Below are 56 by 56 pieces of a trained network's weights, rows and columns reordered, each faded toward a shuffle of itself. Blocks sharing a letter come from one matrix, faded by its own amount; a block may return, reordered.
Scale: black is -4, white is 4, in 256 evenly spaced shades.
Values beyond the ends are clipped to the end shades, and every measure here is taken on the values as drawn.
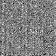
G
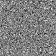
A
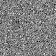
A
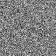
A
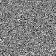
A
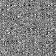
G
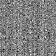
G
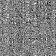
G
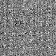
G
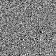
A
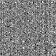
G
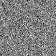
A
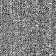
G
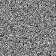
A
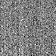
G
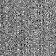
G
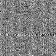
G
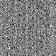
G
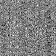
G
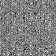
G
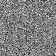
A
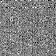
G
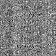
G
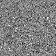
A
